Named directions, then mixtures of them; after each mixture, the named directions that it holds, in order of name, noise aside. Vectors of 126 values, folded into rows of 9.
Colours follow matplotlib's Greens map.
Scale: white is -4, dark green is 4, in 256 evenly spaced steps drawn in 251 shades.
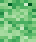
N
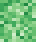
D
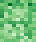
D, N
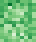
D, N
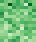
N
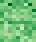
N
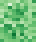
D, N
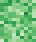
D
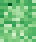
D, N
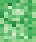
D, N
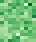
D, N
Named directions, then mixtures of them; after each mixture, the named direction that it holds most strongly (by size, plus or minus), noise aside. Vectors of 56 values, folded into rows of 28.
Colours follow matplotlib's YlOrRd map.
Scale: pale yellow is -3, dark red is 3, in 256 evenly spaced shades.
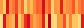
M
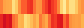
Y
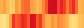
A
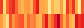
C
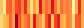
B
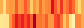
A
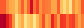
Y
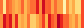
Y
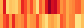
C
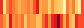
C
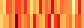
B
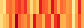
B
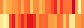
A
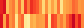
M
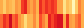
Y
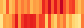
A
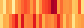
A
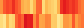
Y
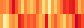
Y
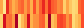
M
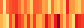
C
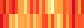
B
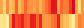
A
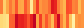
A
